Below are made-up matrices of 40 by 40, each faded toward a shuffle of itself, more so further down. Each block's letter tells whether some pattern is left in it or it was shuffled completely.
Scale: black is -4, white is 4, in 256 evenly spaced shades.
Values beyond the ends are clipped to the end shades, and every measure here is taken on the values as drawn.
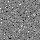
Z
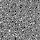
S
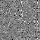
S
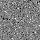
Z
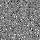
Z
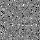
S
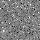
Z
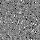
Z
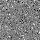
Z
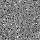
Z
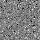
Z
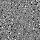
Z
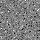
Z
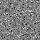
Z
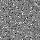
Z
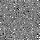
S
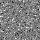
Z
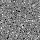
Z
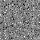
S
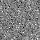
Z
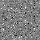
S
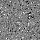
Z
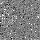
S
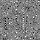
S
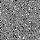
S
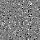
S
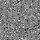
S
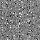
S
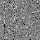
S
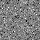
Z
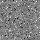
Z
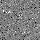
Z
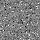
Z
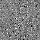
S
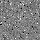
Z
